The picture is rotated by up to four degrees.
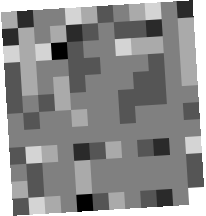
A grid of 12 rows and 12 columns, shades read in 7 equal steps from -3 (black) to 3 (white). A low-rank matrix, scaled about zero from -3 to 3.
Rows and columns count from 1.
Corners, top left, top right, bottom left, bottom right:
1 -2 -1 3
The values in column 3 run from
-1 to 2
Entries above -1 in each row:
9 6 10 8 8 7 9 12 7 10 10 7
